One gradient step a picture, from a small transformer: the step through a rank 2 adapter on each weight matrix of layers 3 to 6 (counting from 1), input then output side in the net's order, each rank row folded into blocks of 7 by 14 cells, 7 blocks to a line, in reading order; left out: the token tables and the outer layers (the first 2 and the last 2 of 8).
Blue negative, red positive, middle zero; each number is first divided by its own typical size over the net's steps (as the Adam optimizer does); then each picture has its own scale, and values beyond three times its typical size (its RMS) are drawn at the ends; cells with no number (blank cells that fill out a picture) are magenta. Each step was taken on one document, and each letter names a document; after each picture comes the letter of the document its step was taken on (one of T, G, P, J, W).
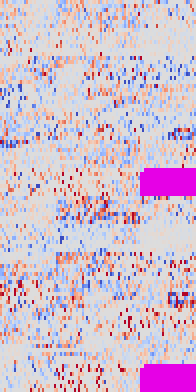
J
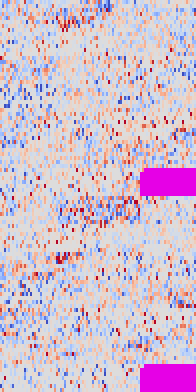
J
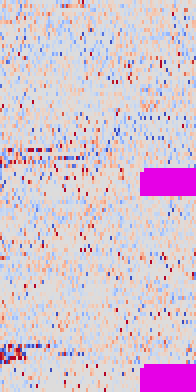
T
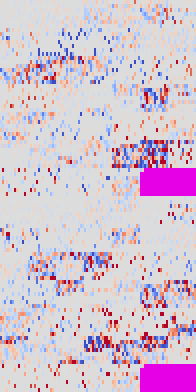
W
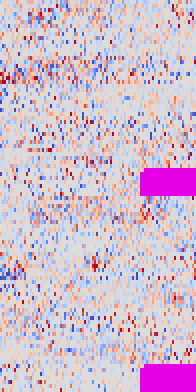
J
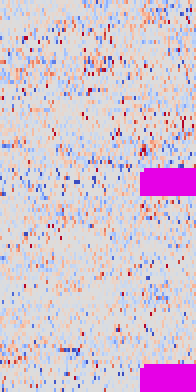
T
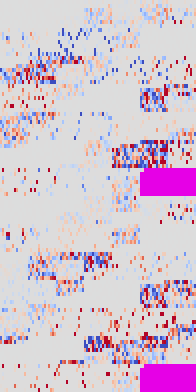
W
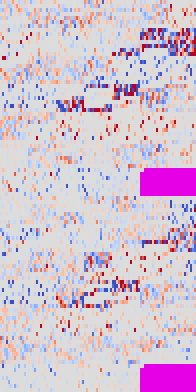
W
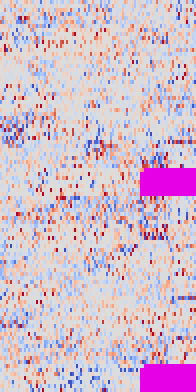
J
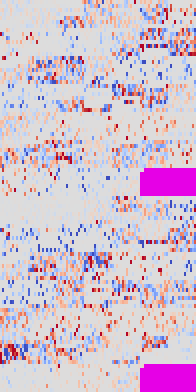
W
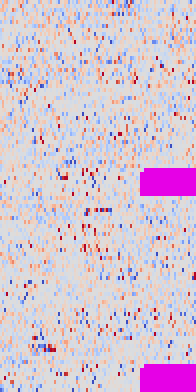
T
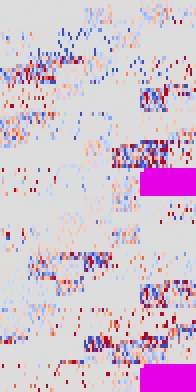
W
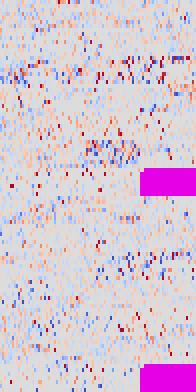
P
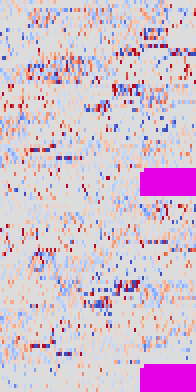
W
